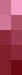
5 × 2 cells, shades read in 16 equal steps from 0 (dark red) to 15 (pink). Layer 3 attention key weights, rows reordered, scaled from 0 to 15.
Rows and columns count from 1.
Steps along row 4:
up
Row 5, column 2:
0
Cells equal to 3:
2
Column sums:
28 30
